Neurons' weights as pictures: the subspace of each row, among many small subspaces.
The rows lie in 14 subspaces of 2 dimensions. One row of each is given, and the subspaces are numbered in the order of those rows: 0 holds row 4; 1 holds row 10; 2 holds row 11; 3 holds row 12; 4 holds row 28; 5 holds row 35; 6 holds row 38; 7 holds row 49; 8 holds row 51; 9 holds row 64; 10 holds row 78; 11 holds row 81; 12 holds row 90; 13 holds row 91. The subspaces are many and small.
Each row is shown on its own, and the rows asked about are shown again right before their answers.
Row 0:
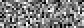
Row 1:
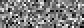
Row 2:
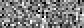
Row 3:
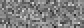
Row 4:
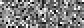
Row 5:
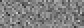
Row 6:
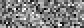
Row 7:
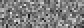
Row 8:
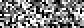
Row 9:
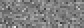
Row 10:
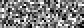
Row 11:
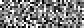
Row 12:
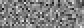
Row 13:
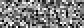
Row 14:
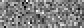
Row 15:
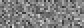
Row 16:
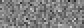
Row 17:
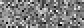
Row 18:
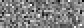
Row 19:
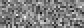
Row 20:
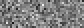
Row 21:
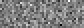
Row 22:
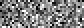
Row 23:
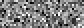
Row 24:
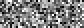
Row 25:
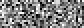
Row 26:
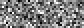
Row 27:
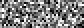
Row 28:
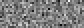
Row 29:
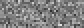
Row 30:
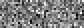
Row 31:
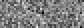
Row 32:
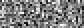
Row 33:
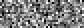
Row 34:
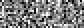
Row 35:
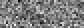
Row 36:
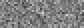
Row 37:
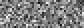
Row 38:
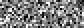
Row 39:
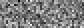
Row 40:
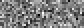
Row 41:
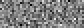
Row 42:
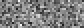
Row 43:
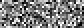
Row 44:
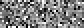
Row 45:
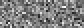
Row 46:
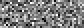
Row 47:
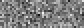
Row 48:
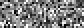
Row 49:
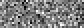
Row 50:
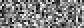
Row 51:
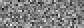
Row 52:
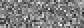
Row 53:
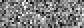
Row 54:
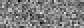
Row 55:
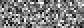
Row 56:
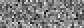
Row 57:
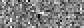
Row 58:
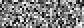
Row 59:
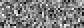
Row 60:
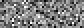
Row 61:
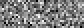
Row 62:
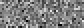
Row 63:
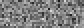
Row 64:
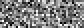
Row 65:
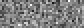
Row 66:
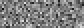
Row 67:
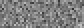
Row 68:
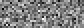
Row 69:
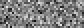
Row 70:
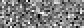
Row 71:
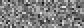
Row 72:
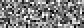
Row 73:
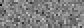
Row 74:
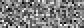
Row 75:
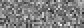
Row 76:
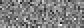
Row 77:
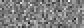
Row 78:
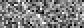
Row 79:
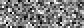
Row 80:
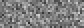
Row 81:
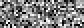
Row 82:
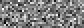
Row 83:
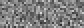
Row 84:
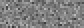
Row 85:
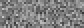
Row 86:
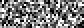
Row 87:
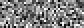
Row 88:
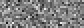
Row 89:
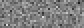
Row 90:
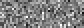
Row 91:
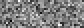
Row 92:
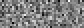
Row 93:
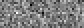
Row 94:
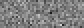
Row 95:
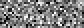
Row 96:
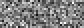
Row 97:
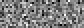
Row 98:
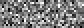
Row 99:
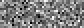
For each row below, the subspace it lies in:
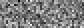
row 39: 10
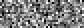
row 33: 9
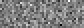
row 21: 2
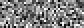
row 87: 12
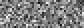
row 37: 6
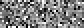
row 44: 0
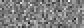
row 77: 2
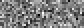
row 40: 5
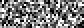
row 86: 1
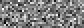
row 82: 8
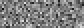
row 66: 3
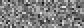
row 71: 11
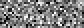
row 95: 6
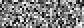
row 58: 3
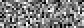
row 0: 12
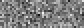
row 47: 5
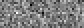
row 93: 10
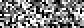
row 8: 5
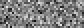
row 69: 6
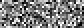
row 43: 3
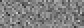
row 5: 11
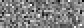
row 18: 13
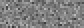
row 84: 4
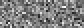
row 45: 11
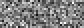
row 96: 9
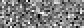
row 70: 6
